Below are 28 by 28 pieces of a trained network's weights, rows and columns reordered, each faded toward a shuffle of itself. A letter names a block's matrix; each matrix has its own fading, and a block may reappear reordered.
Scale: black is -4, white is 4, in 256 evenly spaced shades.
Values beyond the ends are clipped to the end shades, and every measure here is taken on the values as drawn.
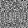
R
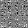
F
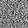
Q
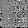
F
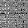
F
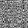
R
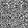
R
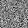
Q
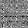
F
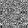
R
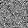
Q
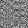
R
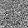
R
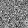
Q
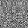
R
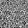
R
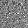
Q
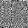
R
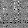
F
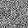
R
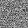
Q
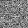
R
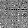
F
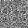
R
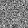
R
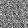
Q
